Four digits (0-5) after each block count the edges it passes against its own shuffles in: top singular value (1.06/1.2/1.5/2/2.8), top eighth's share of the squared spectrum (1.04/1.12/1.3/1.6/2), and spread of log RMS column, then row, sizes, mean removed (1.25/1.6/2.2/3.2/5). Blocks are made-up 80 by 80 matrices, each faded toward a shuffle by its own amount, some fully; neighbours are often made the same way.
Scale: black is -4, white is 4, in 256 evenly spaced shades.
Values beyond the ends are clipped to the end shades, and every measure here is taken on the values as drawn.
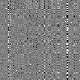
5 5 3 2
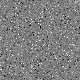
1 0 0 0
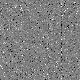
3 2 1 0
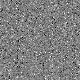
0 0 1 0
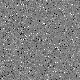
2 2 1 0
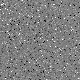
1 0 0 0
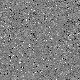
1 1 1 0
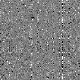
4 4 3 1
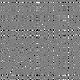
5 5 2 3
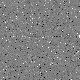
2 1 0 0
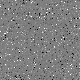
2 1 0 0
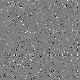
3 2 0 1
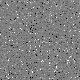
2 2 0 0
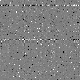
4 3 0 1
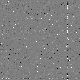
4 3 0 0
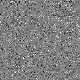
3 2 1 1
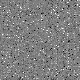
2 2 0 0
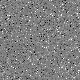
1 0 0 0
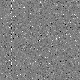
3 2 1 0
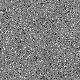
0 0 0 0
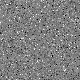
0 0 0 0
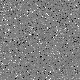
1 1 0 0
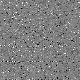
3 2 0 1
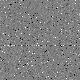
3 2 0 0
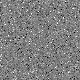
1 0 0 0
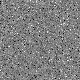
0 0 0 0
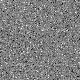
1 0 0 0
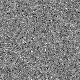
0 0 0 0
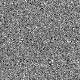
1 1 0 2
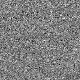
0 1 0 2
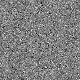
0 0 0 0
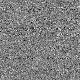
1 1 0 2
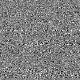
1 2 0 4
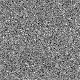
0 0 0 1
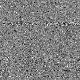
1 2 0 3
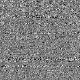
1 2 0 3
